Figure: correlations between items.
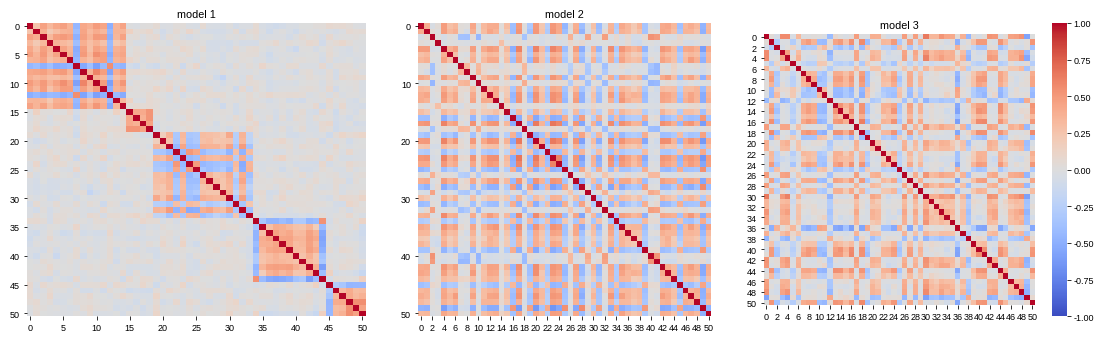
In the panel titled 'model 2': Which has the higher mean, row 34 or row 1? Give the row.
1
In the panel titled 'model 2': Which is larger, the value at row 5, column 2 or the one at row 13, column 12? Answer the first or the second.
the second
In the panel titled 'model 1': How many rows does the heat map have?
51
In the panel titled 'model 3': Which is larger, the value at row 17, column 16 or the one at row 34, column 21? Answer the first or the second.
the second
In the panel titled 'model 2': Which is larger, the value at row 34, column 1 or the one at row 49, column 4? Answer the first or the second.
the first
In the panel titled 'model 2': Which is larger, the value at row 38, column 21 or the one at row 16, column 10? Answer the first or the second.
the first
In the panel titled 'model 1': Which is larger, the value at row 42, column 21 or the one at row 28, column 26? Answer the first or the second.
the second
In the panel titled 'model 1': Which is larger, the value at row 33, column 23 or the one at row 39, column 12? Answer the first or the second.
the second
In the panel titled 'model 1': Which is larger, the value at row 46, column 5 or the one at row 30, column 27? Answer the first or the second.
the second
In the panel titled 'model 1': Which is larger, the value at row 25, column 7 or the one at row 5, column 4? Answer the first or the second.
the second
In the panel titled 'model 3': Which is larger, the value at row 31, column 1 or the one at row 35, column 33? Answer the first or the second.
the second
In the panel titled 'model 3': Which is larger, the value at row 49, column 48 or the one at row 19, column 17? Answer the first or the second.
the second
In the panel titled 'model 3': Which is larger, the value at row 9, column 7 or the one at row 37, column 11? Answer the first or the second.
the first
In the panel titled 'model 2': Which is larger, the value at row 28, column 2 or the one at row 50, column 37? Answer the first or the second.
the second
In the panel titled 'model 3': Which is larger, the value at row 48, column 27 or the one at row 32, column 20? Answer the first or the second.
the second
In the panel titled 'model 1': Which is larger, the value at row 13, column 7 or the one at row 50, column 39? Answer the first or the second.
the second
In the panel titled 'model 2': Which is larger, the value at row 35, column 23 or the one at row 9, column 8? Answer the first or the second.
the first
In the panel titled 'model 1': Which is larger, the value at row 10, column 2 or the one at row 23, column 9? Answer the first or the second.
the first
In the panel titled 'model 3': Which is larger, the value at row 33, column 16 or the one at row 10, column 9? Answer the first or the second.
the first
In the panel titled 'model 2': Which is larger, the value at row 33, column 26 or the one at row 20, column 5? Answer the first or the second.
the second
